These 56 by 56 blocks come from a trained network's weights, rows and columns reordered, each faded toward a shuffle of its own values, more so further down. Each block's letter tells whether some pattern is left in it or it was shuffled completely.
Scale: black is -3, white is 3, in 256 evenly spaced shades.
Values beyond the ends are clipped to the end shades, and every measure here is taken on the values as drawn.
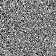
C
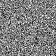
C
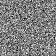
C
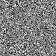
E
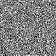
E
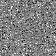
C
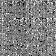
E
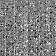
E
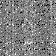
E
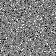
C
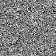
E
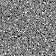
C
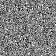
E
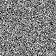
C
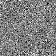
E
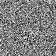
C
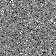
C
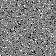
C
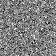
C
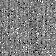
E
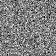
C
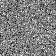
C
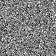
C
